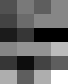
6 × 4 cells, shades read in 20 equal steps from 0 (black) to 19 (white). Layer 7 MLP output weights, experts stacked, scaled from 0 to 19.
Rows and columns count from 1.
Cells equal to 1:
1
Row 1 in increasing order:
6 7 9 10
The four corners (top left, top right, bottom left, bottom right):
6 10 13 19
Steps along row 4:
up same up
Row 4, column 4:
14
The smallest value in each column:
2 1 0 0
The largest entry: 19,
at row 6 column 4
